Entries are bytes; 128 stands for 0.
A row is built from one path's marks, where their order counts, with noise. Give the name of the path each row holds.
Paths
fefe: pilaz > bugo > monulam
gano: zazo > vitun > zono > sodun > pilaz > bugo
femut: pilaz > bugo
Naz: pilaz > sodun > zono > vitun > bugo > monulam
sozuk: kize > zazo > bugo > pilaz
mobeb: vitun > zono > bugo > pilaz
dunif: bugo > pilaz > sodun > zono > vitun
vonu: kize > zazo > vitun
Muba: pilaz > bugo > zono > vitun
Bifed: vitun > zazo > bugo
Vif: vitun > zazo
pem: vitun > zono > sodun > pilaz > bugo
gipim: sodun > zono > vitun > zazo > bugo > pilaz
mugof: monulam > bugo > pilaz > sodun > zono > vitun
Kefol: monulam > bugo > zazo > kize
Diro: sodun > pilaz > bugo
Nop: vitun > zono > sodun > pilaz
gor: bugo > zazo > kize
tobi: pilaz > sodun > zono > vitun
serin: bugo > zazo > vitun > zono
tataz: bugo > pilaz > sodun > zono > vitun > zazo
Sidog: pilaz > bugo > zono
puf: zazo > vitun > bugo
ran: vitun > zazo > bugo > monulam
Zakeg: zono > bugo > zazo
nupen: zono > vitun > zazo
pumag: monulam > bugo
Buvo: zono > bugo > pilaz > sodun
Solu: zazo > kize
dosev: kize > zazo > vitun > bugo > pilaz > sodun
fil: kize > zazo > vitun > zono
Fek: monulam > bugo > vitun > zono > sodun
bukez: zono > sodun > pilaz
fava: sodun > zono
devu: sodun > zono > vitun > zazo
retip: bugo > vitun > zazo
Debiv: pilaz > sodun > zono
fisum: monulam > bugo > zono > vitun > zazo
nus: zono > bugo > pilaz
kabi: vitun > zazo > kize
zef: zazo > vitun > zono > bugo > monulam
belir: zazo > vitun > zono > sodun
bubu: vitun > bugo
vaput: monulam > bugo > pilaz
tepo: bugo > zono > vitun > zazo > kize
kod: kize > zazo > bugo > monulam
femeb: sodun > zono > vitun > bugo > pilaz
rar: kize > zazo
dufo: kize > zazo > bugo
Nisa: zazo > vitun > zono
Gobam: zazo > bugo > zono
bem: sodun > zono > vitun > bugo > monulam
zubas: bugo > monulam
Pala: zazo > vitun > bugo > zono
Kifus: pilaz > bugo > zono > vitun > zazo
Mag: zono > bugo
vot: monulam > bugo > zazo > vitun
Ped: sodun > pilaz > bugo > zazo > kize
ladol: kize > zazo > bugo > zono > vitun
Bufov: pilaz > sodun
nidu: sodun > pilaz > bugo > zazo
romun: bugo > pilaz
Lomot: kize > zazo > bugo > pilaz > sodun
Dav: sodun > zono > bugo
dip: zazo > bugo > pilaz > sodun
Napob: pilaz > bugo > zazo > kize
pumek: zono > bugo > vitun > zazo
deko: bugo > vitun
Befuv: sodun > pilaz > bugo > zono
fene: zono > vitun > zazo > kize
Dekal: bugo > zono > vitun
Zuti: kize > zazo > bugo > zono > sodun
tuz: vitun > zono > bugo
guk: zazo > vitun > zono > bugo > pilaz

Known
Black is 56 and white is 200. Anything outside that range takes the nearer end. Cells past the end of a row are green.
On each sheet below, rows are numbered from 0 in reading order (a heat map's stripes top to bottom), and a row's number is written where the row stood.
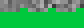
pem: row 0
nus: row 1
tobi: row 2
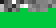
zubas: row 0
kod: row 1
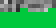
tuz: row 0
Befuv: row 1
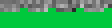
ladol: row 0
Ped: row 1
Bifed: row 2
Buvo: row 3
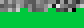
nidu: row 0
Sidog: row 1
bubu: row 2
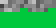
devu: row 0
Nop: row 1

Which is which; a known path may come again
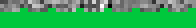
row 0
dufo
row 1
Nisa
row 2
Debiv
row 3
Bufov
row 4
pem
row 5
kabi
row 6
belir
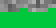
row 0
mugof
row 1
bem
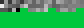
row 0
bubu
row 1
Ped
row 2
gipim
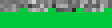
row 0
ladol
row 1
bukez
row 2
Bifed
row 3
nidu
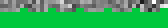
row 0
Buvo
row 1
dip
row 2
nupen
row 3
femeb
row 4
nus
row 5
zubas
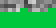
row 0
Diro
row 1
devu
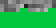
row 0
Sidog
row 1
Befuv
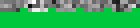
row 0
ran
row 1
fava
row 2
Zakeg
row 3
pumek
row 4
romun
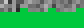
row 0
tuz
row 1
tobi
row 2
dosev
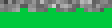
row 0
sozuk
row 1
Fek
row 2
Pala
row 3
Nop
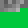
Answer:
Lomot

